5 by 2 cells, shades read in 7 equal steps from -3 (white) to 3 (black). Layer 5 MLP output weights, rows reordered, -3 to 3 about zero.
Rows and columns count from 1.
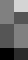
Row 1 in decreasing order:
0 -2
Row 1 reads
0 -2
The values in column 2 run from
-2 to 2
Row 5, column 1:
3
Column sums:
5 1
